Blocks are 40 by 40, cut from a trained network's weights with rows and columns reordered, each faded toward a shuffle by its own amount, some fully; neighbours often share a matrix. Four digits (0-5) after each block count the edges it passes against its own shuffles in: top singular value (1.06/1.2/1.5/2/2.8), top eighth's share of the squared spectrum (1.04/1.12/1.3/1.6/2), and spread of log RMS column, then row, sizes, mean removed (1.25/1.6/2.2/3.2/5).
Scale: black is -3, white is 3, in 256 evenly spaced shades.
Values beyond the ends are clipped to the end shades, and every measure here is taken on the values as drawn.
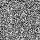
0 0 0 0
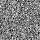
0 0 0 0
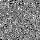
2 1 0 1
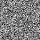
1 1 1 0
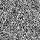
2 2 0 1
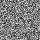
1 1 0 0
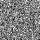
0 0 0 0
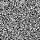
1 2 0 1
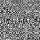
3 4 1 3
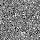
1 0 0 0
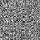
3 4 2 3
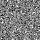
0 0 0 0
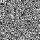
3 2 1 0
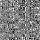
3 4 2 2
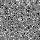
0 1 0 0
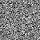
3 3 0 1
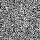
1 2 0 0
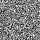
0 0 0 0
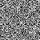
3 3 0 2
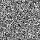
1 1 0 0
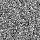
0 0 0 0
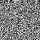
2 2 0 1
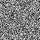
1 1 0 0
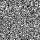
1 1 0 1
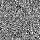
2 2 0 1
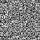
3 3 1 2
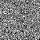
2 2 0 1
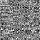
3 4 1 2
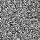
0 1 0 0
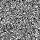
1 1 0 0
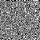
3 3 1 2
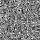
2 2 0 0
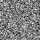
1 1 0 0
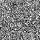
2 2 0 0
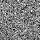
1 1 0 0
